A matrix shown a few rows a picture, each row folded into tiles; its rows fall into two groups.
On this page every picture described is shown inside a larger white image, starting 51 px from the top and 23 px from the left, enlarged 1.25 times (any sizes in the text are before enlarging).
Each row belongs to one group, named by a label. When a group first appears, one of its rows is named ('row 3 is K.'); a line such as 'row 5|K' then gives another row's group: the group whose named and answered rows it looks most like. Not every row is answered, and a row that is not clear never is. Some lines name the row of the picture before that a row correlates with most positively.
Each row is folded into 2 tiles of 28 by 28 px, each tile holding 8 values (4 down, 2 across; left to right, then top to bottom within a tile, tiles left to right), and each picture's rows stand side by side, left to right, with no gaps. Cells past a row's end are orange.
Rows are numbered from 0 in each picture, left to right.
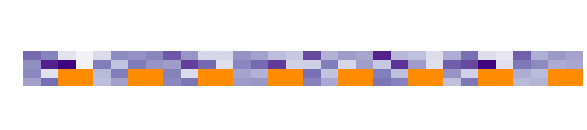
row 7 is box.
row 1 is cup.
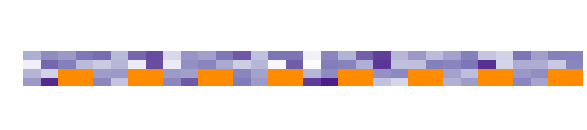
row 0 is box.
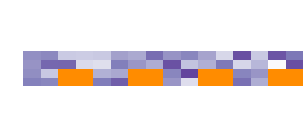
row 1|box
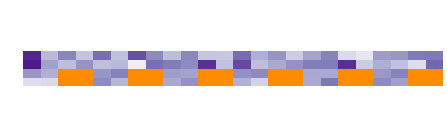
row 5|cup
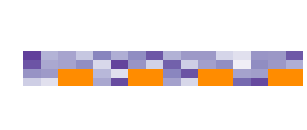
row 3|box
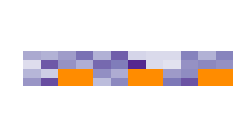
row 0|box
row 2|box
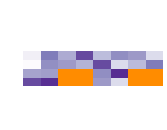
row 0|box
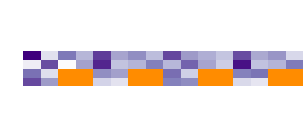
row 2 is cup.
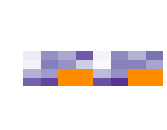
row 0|box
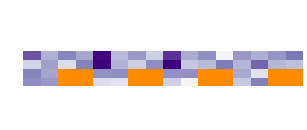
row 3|box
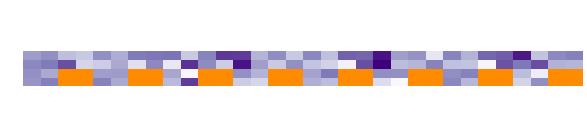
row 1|cup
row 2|box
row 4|cup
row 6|cup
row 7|box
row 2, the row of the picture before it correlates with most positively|3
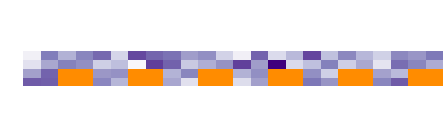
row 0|box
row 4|cup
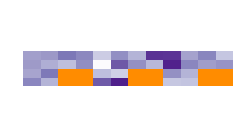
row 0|cup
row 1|box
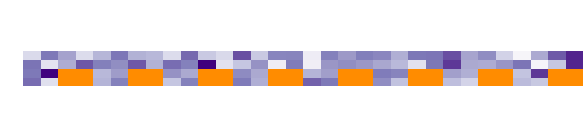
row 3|cup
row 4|box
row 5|cup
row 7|cup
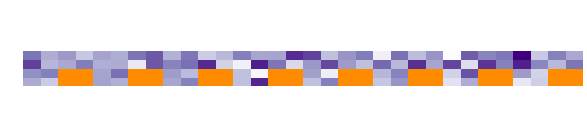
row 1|cup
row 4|box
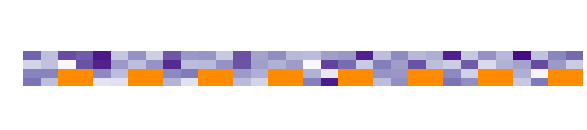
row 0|cup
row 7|box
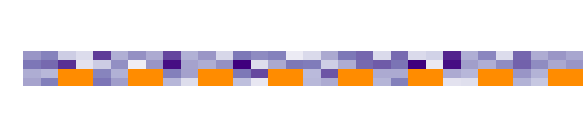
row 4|cup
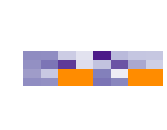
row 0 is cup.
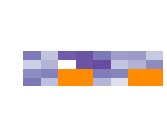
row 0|cup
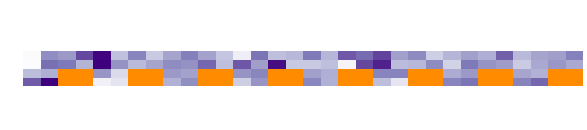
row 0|box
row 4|cup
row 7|box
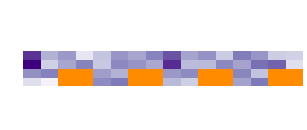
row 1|box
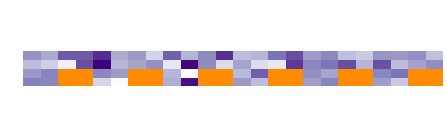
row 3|cup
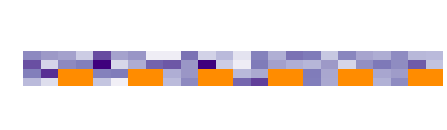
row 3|box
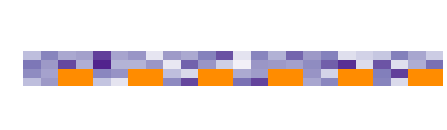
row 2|box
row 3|box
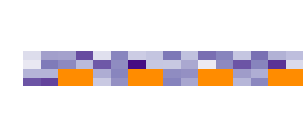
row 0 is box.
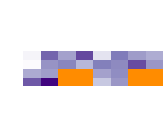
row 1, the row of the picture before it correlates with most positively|1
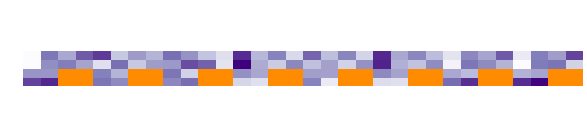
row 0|box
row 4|cup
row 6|box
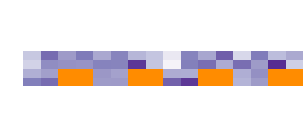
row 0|box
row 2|box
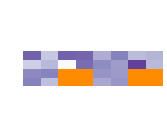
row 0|cup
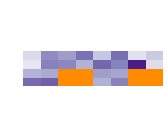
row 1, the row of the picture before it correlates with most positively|1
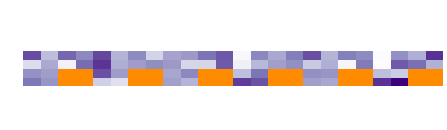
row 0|cup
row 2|cup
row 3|box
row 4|cup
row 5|box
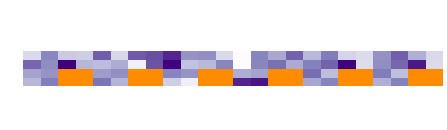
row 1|cup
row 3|box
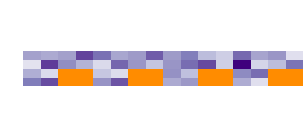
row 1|box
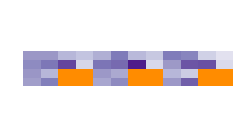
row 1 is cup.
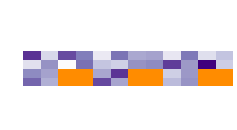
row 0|cup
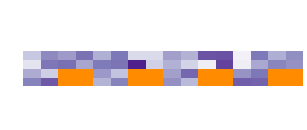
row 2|cup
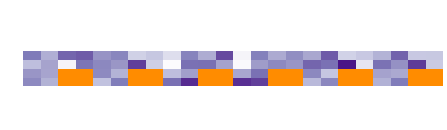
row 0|cup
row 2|box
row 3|box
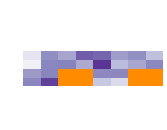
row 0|box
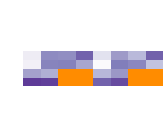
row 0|box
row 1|box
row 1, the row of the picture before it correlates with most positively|0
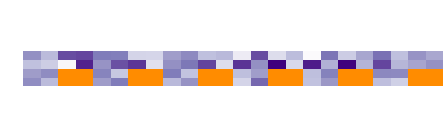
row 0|cup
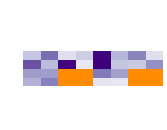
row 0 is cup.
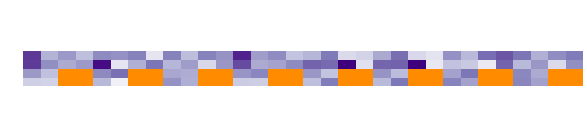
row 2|cup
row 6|cup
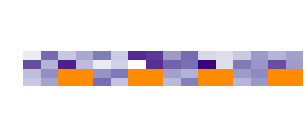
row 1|cup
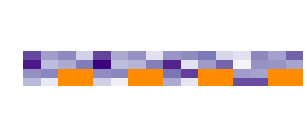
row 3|box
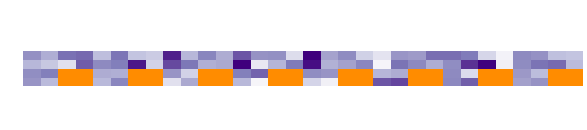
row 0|cup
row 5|box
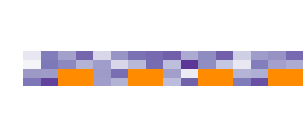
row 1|cup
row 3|box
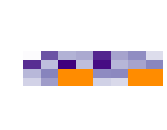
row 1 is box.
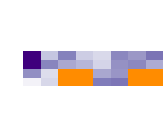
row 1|box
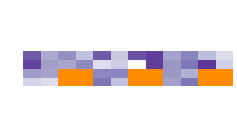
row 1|cup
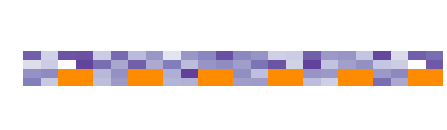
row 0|cup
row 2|cup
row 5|cup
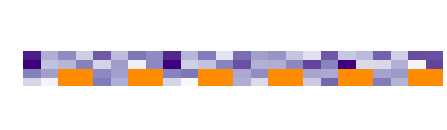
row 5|cup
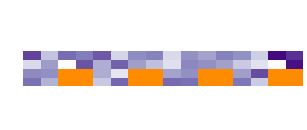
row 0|cup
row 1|box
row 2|box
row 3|cup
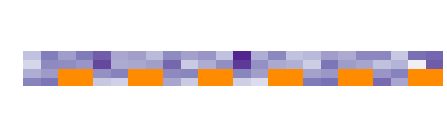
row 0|box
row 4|box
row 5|cup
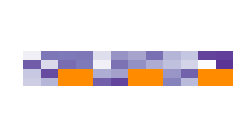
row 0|cup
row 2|cup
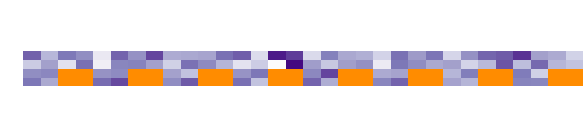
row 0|cup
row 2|box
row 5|box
